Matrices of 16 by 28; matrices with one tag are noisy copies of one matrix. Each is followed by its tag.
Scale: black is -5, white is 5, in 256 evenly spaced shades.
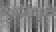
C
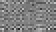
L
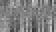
C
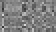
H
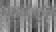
C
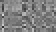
H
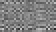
L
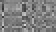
H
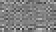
L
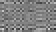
L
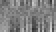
C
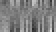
C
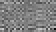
L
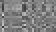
H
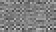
L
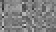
H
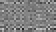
L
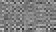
L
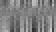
C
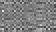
L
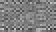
L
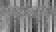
C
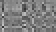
H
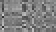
H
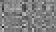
H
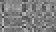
H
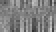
C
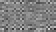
L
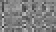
H
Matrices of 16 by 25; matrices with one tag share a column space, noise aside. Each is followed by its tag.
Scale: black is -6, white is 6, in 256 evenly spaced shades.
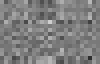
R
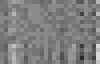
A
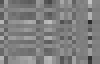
R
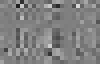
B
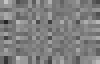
R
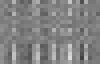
A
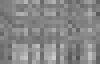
A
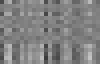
A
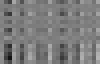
A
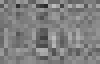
B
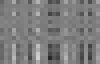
A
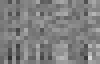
A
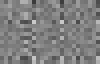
R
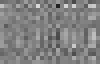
B
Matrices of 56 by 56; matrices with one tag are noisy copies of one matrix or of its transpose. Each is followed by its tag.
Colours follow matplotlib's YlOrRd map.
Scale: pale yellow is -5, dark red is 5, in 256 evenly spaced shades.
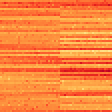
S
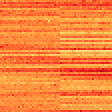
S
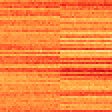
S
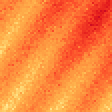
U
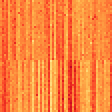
S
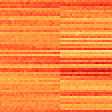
S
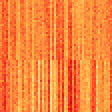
S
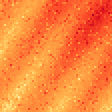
U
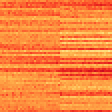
S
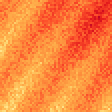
U
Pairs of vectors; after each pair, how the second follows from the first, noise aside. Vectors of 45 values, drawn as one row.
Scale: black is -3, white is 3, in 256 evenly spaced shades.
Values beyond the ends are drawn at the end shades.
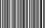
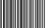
reversed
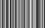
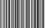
sign-scrambled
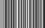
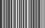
reversed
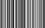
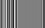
partly zeroed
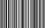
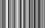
sign-scrambled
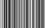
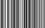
wrapped around
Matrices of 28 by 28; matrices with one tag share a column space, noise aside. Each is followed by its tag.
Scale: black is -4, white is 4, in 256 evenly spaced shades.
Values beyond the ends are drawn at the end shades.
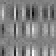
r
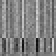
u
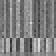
u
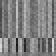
u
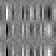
r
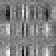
r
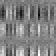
r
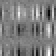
r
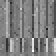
u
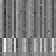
u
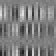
r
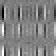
r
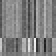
u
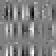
r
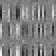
r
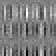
r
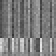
u
